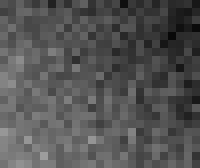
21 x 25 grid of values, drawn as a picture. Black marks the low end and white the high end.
On average the colour sits 30% of the way up the scale. The bottom left is the ninth with the highest average. The grain is fine, like static. The top right is the ninth with the lowest average. Neither half mirrors the other. Values rise toward the bottom left.
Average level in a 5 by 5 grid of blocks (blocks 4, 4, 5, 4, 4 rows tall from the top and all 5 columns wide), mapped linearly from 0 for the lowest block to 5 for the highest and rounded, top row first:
32210 / 43210 / 43321 / 44332 / 54433
